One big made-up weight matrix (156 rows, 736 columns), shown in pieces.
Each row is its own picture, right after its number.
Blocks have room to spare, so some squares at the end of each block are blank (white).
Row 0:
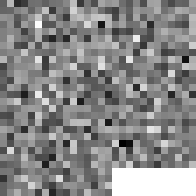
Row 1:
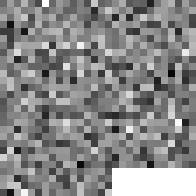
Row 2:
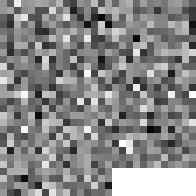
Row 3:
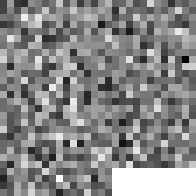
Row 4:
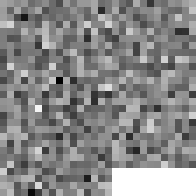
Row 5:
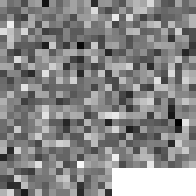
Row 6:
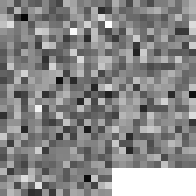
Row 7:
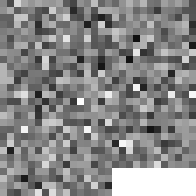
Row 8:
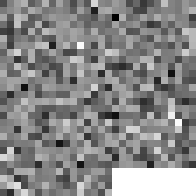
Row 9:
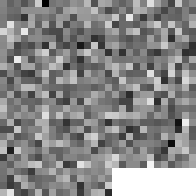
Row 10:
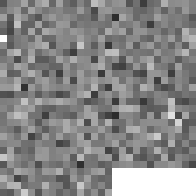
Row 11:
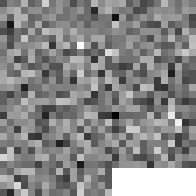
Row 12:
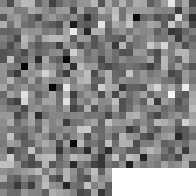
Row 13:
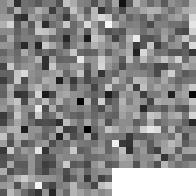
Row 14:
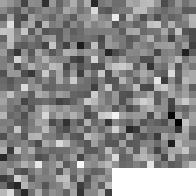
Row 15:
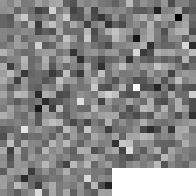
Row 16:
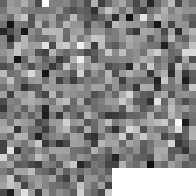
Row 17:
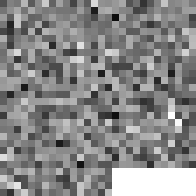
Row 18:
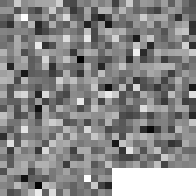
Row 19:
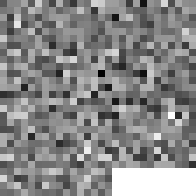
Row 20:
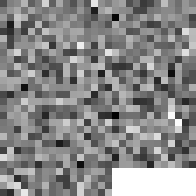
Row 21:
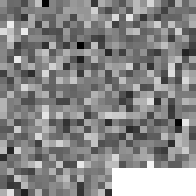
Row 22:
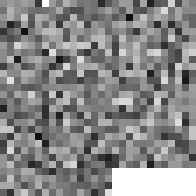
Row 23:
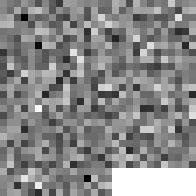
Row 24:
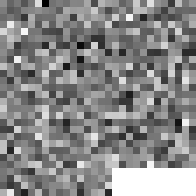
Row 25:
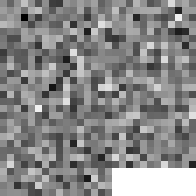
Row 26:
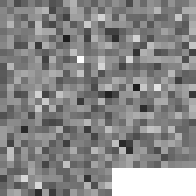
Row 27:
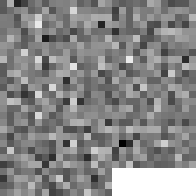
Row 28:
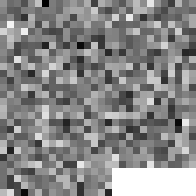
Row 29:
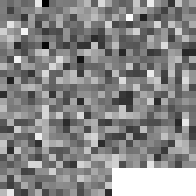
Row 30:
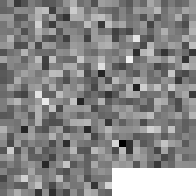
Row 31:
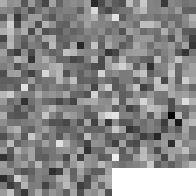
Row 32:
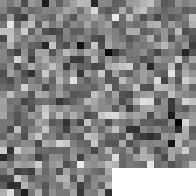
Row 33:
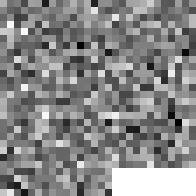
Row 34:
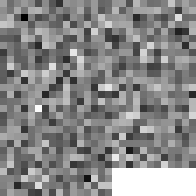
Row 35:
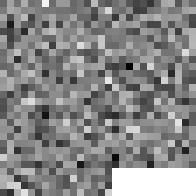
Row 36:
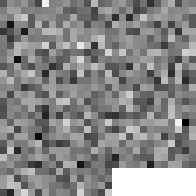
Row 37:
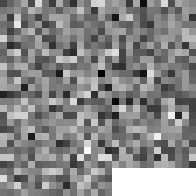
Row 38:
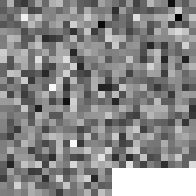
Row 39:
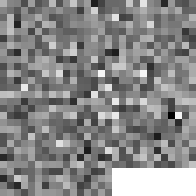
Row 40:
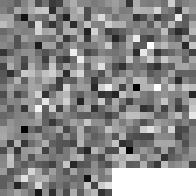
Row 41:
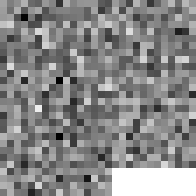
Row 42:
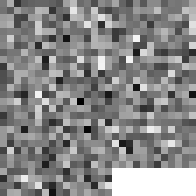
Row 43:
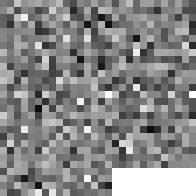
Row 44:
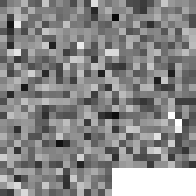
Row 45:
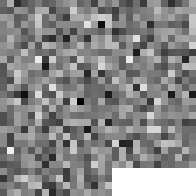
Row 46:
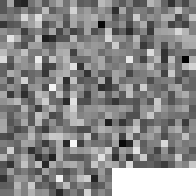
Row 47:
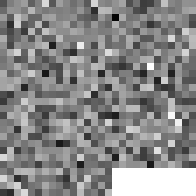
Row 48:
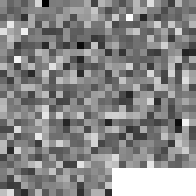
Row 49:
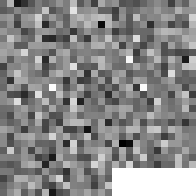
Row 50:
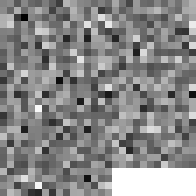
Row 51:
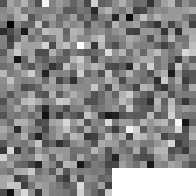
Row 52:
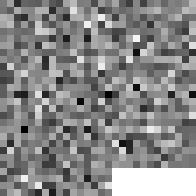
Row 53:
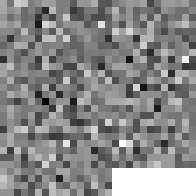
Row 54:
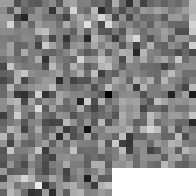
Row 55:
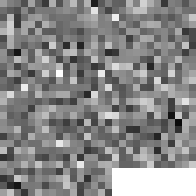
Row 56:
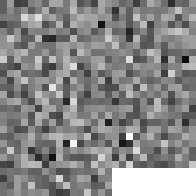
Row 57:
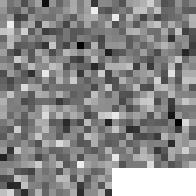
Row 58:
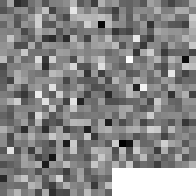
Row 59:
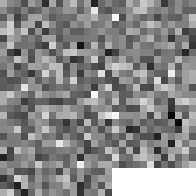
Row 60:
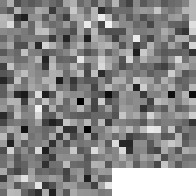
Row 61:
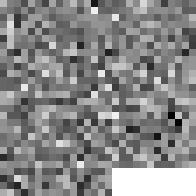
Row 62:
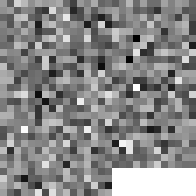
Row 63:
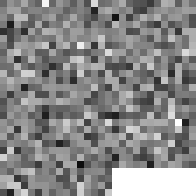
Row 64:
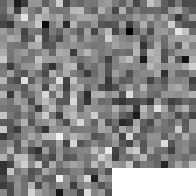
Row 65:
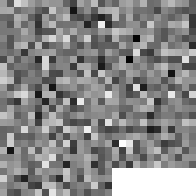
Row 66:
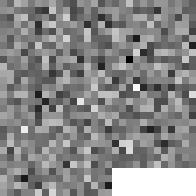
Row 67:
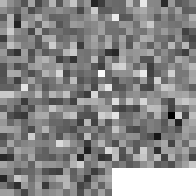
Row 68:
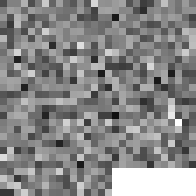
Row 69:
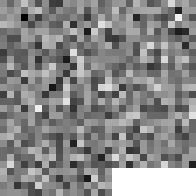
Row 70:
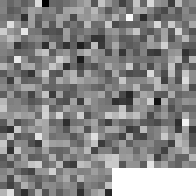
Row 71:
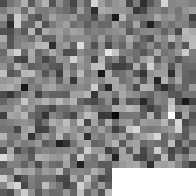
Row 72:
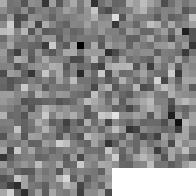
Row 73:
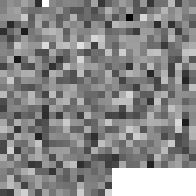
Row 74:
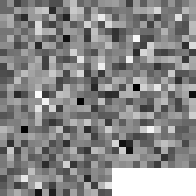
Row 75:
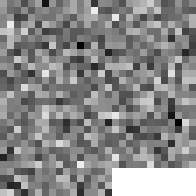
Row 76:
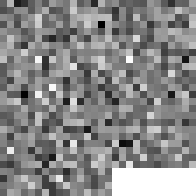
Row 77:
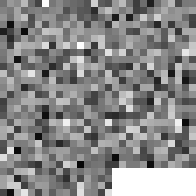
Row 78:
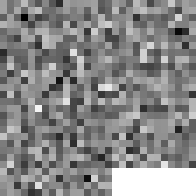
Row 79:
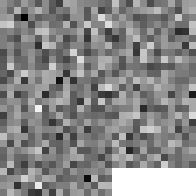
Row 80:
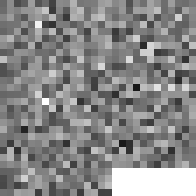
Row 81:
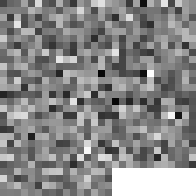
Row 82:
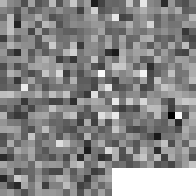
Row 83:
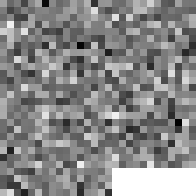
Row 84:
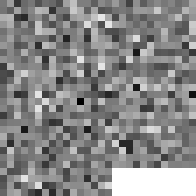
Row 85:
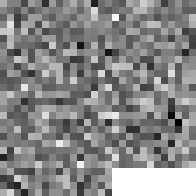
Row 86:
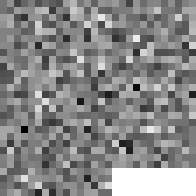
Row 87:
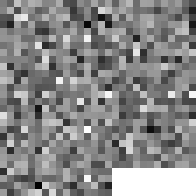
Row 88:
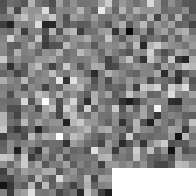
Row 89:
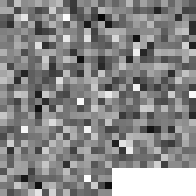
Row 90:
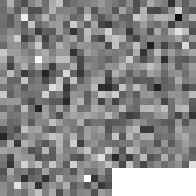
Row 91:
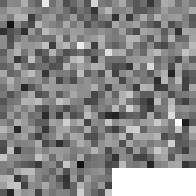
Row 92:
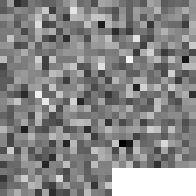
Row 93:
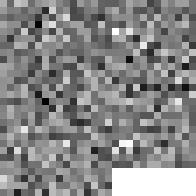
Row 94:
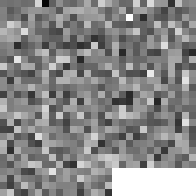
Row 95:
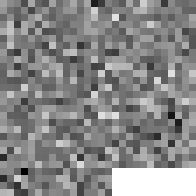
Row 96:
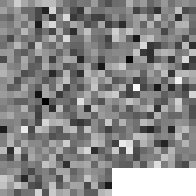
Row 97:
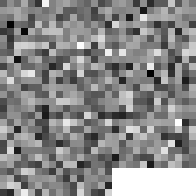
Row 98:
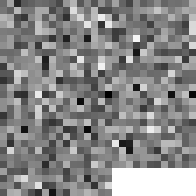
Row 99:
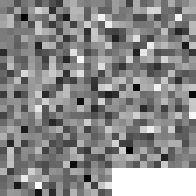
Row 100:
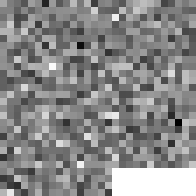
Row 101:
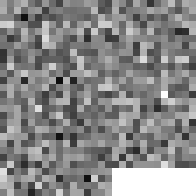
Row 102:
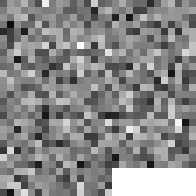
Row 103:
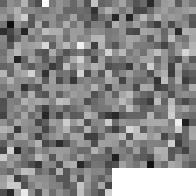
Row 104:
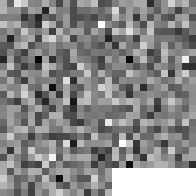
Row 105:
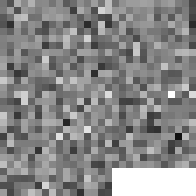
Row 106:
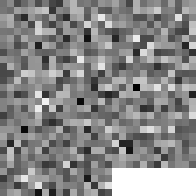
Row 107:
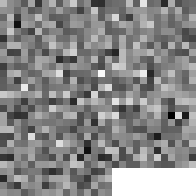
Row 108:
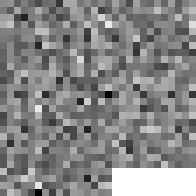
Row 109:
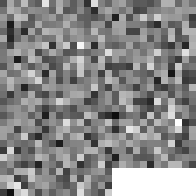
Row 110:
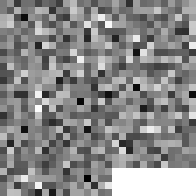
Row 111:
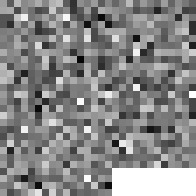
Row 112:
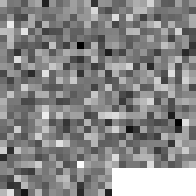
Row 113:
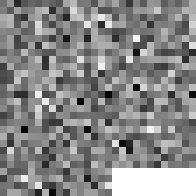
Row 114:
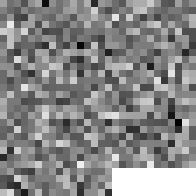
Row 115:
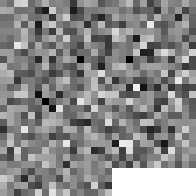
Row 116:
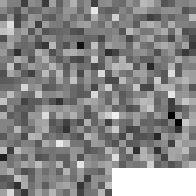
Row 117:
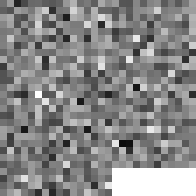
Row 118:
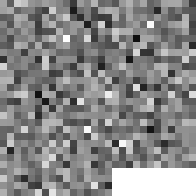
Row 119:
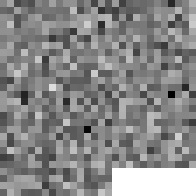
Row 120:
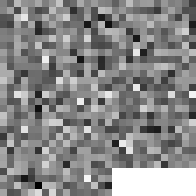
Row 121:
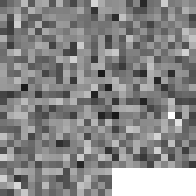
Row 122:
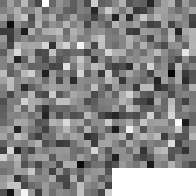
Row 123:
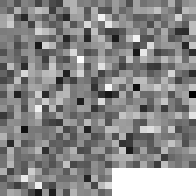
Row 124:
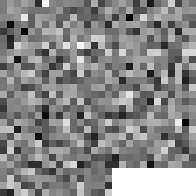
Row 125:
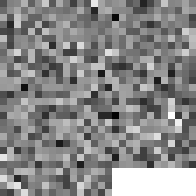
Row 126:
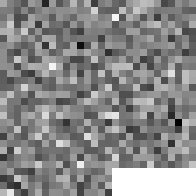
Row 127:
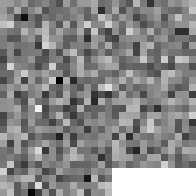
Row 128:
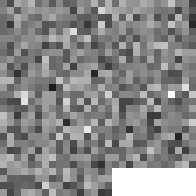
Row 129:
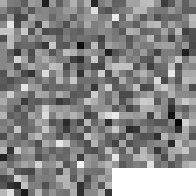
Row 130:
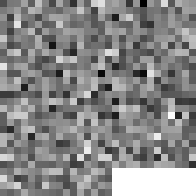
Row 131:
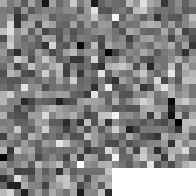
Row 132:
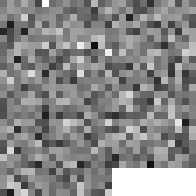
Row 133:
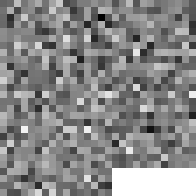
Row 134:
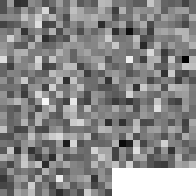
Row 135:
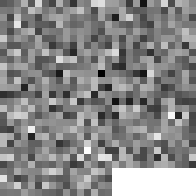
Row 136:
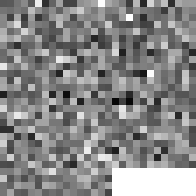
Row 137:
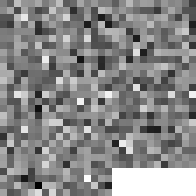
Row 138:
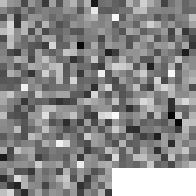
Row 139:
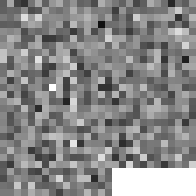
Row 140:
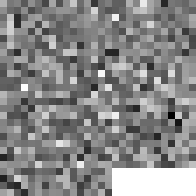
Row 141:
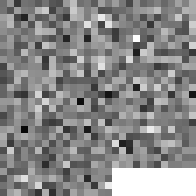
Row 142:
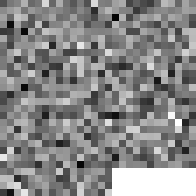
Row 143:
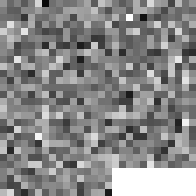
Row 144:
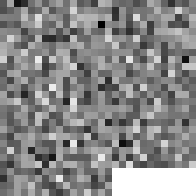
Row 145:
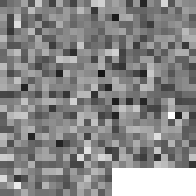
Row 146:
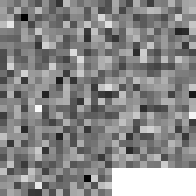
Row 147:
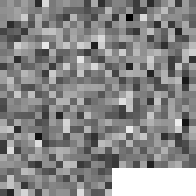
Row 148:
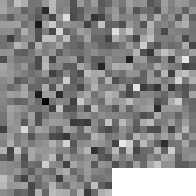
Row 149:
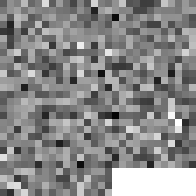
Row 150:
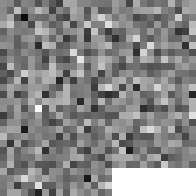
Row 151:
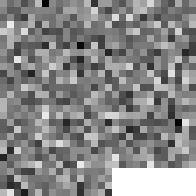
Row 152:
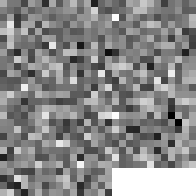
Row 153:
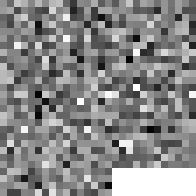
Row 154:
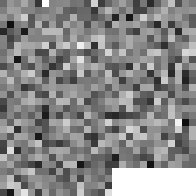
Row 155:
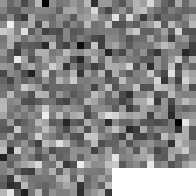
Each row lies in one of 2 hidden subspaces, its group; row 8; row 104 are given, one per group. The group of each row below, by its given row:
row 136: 8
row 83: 8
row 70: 8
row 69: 104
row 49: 104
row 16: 8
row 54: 104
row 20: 8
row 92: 104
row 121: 8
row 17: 8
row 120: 104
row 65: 104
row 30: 104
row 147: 8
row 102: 8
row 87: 104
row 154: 8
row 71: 8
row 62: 104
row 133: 104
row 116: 8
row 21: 8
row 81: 8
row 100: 8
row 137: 104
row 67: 8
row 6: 104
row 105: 104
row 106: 104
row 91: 8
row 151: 8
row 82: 8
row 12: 104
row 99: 104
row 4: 104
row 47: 8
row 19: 8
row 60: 104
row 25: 104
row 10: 8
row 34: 104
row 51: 8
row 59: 8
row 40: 104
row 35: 8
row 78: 104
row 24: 8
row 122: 8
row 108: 104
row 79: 104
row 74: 104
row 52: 104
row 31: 8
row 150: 104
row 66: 104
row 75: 8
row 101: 104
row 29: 8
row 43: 104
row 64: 104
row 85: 8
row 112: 8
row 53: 104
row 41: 104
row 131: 8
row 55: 8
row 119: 104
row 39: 8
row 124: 8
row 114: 8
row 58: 104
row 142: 8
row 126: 8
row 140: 8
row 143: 8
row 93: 104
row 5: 8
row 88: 104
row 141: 104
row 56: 104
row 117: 104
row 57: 8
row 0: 104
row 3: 104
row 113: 104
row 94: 8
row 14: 8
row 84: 104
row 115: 104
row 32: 8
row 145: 8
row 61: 8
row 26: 104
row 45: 104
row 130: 8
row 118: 104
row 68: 8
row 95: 8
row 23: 104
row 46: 104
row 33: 8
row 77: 8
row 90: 104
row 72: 8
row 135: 8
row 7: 104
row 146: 104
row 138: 8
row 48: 8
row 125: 8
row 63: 8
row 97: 8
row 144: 104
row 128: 104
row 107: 8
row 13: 104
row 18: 104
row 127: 104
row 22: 8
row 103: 8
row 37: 8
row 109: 8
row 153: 104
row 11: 8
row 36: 8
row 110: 104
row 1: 8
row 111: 104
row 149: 8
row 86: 104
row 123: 104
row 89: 104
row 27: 104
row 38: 104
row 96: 104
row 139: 104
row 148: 104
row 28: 8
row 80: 104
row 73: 8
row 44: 8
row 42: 104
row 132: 8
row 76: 104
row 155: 8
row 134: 104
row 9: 8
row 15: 104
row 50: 104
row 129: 8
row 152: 8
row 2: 104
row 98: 104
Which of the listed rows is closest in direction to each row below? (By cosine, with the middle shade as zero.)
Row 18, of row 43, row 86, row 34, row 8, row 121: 43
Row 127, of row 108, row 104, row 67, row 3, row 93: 108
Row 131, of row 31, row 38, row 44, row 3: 31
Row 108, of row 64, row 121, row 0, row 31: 0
